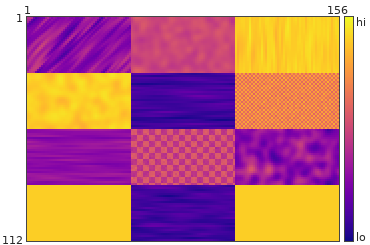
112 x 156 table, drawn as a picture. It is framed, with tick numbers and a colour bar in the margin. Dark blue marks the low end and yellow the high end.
The table splits into 4 rows of 3 panels. Panel 1,1: low, slanting up to the right. Panel 1,2: middling, blotchy, faint in contrast. Panel 1,3: very high, streaked downward, faint in contrast. Panel 2,1: very high, blotchy, faint in contrast. Panel 2,2: very low, streaked across, faint in contrast. Panel 2,3: high, checkered. Panel 3,1: low, streaked across, faint in contrast. Panel 3,2: middling, checkered. Panel 3,3: low, blotchy. Panel 4,1: very high, flat. Panel 4,2: very low, streaked across, faint in contrast. Panel 4,3: very high, flat.
